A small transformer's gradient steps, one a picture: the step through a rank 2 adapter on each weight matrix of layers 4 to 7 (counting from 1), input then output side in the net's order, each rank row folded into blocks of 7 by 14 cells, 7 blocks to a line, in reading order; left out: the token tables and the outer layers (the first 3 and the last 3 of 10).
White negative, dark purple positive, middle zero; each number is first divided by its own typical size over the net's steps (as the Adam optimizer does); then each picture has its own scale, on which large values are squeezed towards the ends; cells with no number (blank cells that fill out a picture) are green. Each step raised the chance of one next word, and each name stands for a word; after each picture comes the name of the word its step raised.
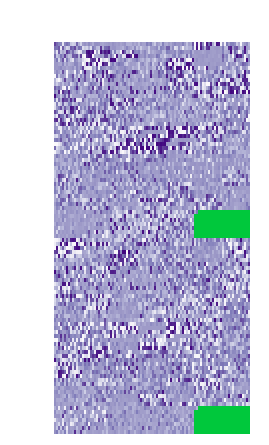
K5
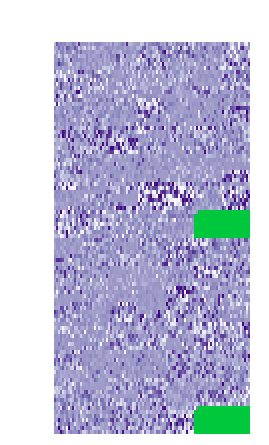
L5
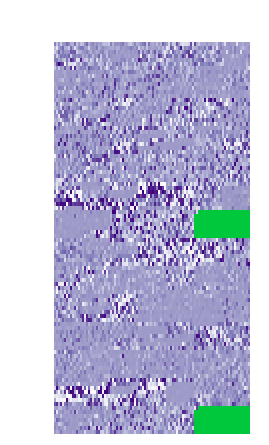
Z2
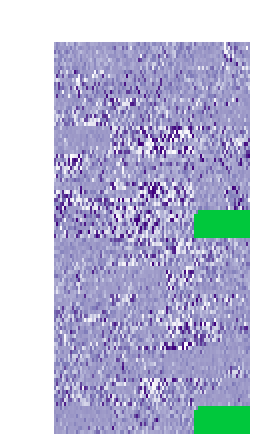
Z2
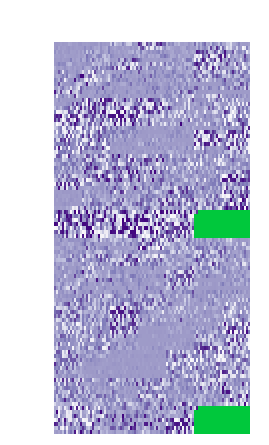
K5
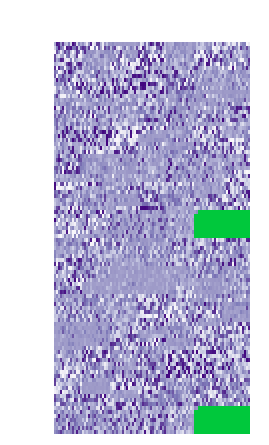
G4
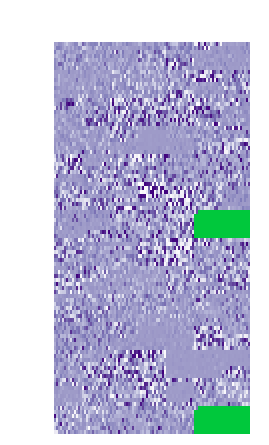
Z2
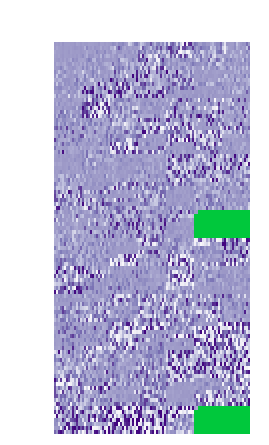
G4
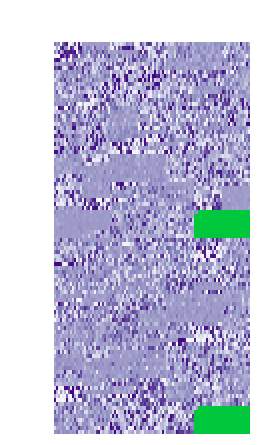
G4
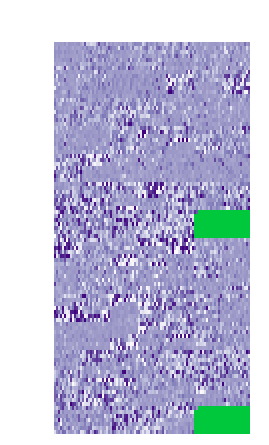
L5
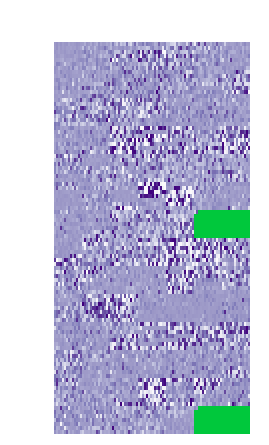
Z2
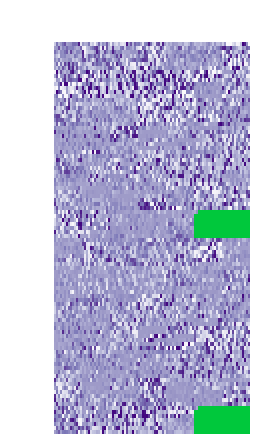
G4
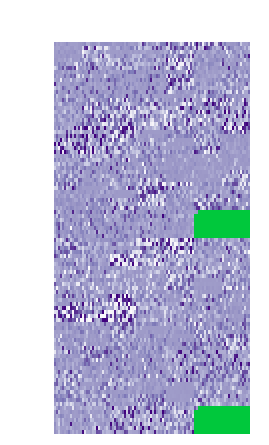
L5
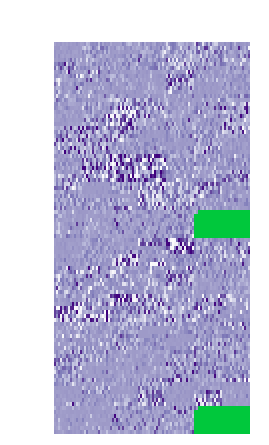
L5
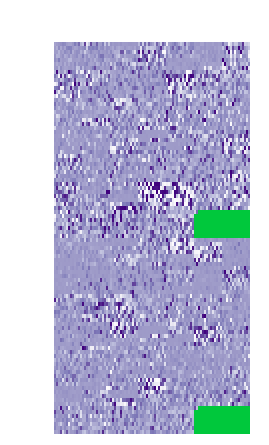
Z2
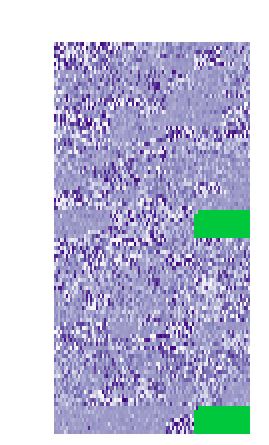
K5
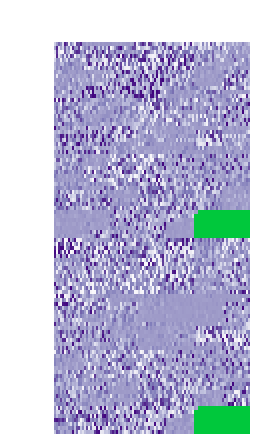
G4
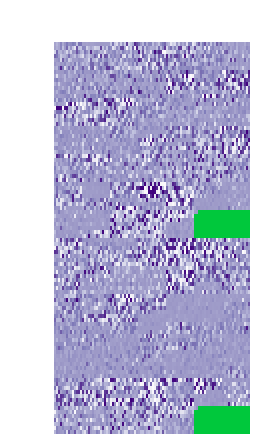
Z2
